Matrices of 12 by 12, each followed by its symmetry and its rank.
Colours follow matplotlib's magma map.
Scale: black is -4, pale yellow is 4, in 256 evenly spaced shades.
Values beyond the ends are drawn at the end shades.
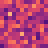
neither, full rank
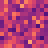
neither, full rank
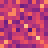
symmetric, full rank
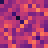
symmetric, full rank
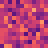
neither, full rank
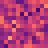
antisymmetric, full rank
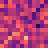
antisymmetric, full rank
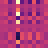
neither, rank one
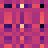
neither, rank one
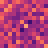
symmetric, full rank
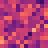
antisymmetric, full rank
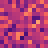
antisymmetric, full rank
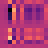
neither, rank one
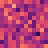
neither, full rank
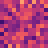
antisymmetric, full rank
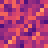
symmetric, full rank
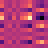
neither, rank one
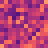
symmetric, full rank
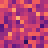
neither, full rank
